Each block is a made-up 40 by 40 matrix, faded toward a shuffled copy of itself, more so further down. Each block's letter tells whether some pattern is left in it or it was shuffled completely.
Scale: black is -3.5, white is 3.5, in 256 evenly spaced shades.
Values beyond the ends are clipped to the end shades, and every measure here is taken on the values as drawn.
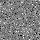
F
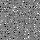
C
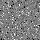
F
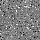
F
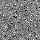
C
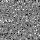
C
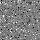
C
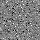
F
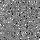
C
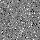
F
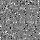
C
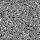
F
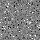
C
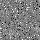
F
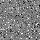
C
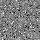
F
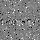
C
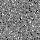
F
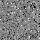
C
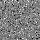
F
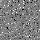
C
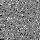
C
